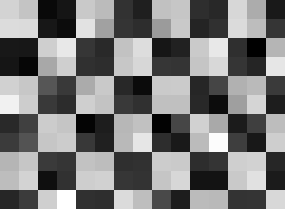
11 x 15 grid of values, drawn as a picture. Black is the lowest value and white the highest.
Average level on the scale: 50%. Mirror symmetry: none. Grain: checkered. Histogram: two levels.
